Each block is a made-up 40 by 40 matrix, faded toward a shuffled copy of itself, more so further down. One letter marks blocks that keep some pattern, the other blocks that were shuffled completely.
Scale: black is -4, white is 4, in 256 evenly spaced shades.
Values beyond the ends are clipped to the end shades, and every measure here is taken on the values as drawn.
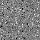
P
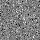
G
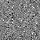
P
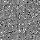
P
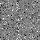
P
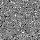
G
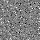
G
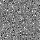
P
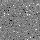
G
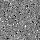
G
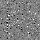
P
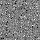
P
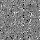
P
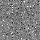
P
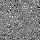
P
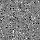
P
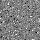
G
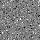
G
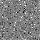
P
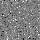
G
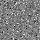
G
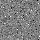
G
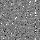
P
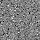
G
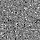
G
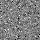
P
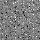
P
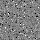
G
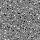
G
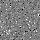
G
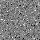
G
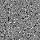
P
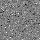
G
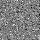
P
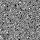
G
